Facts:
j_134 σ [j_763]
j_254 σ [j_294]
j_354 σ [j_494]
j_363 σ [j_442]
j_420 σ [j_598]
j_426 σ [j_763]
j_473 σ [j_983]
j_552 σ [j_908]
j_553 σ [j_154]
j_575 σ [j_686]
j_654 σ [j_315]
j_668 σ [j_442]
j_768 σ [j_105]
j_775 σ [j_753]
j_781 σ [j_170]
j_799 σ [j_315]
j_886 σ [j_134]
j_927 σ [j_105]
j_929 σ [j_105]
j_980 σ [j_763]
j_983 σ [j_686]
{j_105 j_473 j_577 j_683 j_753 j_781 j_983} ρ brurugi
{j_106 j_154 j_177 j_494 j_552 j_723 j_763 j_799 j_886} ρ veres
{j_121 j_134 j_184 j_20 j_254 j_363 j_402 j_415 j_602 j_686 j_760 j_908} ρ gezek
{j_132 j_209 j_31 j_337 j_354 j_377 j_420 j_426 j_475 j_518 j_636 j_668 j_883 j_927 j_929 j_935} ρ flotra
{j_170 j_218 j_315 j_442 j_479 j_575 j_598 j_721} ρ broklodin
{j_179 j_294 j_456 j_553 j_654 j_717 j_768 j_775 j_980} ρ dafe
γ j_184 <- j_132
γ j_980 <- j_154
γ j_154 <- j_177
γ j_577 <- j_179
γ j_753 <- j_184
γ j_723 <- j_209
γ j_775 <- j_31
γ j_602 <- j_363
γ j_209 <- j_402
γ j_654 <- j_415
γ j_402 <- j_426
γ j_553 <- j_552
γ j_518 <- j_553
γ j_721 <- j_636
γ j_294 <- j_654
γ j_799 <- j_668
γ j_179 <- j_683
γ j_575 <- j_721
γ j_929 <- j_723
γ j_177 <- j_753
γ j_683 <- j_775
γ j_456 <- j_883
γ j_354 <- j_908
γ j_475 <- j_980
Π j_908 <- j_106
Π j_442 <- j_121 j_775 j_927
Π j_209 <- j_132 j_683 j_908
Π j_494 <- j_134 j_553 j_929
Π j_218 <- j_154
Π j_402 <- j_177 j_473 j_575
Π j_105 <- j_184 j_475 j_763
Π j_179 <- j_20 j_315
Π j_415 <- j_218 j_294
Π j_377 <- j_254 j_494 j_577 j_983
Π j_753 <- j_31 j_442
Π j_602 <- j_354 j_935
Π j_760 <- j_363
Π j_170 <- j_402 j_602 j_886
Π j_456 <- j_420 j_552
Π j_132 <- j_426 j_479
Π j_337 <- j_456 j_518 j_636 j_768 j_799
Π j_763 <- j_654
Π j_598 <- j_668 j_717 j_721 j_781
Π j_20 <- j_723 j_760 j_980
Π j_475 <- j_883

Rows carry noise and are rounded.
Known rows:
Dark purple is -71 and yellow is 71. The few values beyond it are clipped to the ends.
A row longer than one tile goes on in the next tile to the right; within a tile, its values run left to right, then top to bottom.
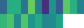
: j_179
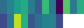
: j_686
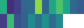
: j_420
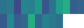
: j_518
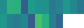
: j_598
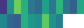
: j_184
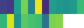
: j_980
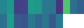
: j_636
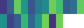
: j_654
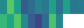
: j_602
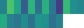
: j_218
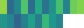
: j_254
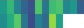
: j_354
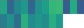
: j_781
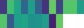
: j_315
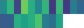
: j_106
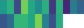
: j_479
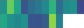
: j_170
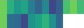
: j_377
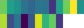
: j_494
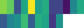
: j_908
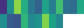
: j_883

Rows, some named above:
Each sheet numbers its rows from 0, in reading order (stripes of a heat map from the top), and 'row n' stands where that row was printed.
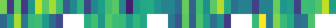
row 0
j_775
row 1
j_723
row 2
j_121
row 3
j_363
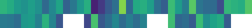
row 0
j_294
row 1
j_420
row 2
j_577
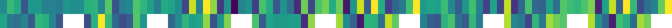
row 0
j_598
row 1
j_575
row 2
j_426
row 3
j_315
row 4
j_134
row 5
j_154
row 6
j_929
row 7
j_134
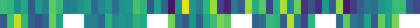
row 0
j_473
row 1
j_781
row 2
j_763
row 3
j_132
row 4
j_768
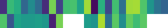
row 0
j_315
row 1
j_927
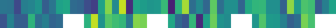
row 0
j_518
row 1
j_980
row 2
j_475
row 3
j_886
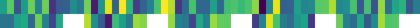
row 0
j_209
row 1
j_134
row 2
j_929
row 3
j_983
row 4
j_105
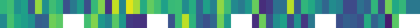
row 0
j_886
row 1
j_442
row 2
j_473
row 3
j_552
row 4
j_799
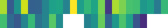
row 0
j_553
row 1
j_753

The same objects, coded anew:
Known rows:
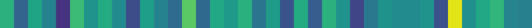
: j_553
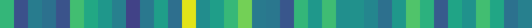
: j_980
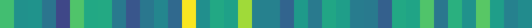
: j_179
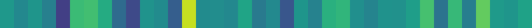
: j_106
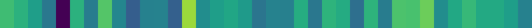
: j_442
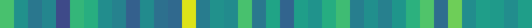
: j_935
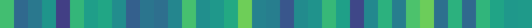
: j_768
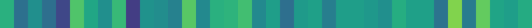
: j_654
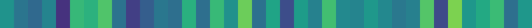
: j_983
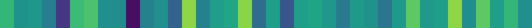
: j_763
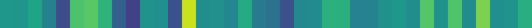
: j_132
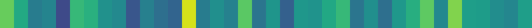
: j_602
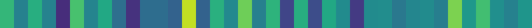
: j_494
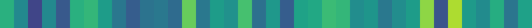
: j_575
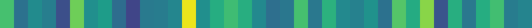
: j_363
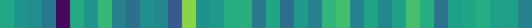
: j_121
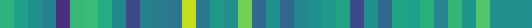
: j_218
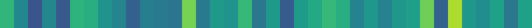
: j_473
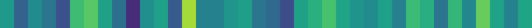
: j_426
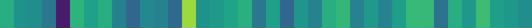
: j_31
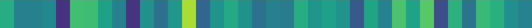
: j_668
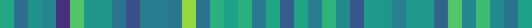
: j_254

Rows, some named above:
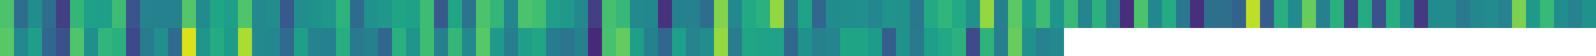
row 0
j_799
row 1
j_475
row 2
j_494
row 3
j_315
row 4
j_781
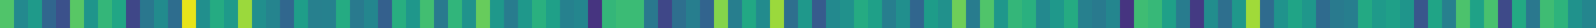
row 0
j_315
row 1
j_686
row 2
j_668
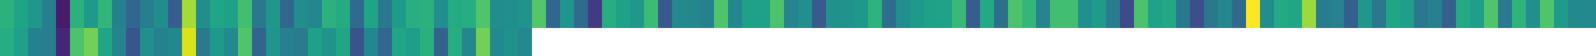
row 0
j_753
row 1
j_799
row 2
j_179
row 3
j_598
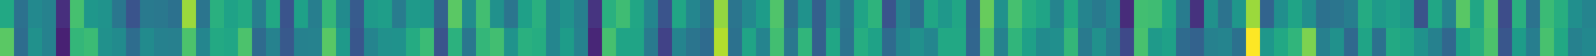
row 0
j_254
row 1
j_154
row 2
j_668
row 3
j_552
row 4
j_577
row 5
j_723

